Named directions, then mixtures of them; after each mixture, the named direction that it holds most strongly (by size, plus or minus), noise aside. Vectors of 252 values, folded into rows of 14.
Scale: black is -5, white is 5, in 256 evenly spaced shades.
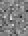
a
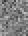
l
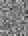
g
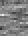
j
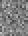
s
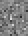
a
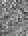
l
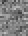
l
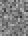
l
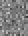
g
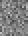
s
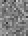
l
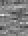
j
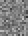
g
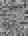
g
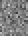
s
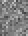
l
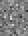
a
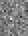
a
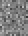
s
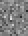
a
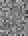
g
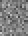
s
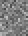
l
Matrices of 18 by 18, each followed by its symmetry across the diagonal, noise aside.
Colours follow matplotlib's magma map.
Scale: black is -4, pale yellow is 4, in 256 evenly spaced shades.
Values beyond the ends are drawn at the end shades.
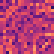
symmetric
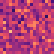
neither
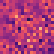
symmetric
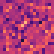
symmetric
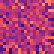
antisymmetric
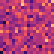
antisymmetric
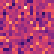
neither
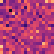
symmetric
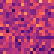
neither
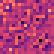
symmetric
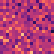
antisymmetric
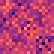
symmetric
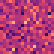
antisymmetric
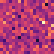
neither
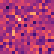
symmetric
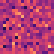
neither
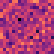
symmetric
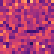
neither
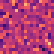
antisymmetric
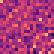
symmetric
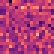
neither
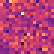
neither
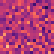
antisymmetric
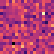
antisymmetric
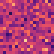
neither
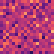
antisymmetric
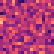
antisymmetric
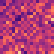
symmetric
